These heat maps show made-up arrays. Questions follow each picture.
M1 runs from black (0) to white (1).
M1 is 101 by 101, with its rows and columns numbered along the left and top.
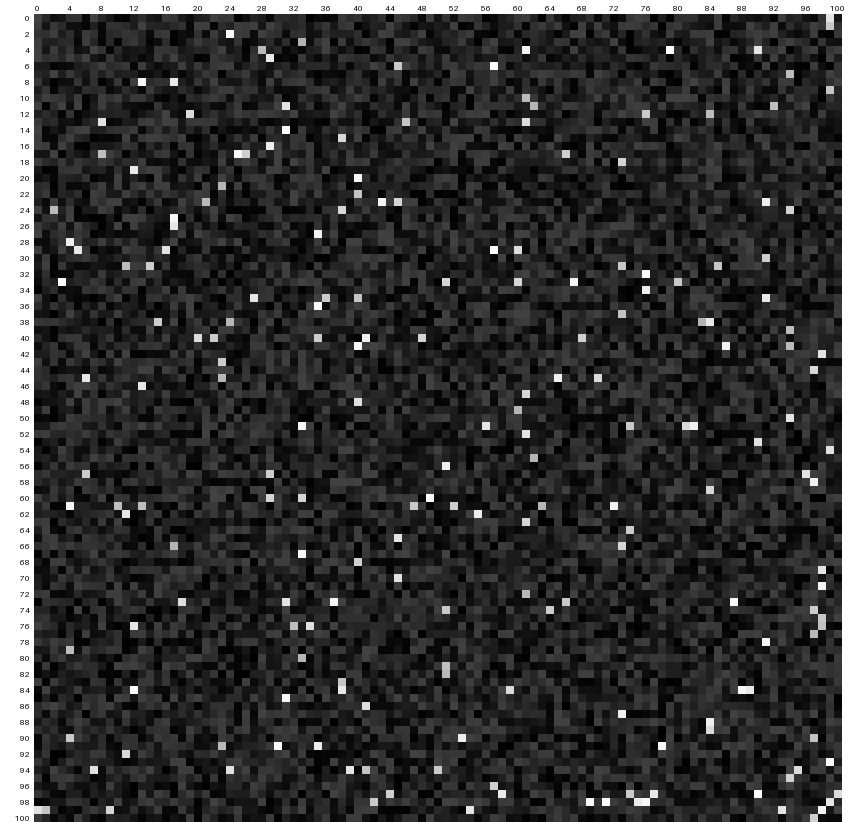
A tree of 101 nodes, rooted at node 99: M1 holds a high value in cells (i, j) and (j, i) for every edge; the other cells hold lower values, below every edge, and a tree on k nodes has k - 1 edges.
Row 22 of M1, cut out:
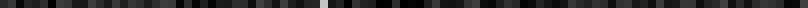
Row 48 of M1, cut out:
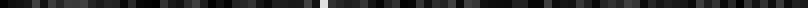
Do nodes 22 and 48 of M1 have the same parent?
yes
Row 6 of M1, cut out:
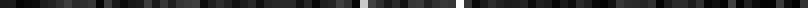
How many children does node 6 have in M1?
1
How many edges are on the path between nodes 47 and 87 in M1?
7
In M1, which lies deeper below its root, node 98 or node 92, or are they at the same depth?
node 92
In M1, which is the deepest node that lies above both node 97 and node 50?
94
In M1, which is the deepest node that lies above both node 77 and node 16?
29
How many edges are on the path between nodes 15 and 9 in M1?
7
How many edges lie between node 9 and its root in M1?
1
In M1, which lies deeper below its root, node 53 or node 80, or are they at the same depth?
node 53
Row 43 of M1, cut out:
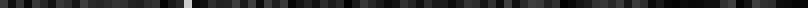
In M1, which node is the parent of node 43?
23
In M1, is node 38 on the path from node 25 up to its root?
yes
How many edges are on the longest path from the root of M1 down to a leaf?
33
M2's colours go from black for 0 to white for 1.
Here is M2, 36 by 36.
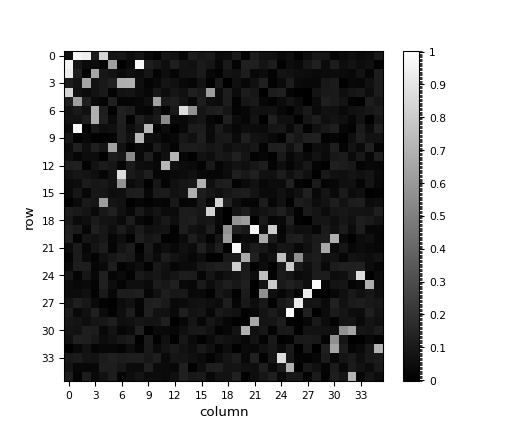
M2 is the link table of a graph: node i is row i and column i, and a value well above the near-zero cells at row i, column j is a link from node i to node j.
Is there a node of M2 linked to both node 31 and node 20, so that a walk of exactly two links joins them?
yes
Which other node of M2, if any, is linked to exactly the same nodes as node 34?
node 28
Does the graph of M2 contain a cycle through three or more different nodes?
no
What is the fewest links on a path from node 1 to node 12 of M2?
6
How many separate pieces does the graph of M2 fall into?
2
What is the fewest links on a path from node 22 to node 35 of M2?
4
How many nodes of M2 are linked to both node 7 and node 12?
1
